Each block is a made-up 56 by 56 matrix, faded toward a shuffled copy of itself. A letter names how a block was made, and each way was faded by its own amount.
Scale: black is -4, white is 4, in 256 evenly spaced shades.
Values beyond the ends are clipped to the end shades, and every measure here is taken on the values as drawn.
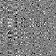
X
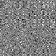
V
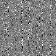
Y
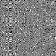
V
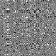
V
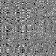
X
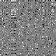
V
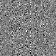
Y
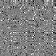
X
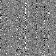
Y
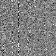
Y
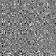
X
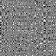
X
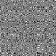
X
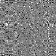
V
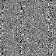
Y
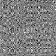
X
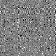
X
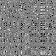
V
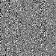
Y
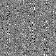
Y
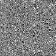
Y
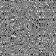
V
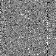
Y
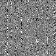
Y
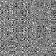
X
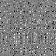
V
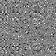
V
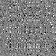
V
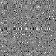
V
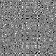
V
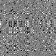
X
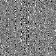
Y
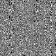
Y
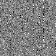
Y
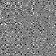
X
